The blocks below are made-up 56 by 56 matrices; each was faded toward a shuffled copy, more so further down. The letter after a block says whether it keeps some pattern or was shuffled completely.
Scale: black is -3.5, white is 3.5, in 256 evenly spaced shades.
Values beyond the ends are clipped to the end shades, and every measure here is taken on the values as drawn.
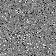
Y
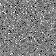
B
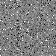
B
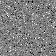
Y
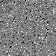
B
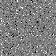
B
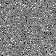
Y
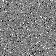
Y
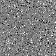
B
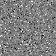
B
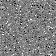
Y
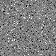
B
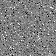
Y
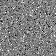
Y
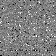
B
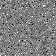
B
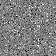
B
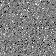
B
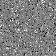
Y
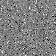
Y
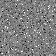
Y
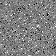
Y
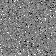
Y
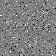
B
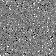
Y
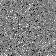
Y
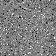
Y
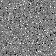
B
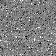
B
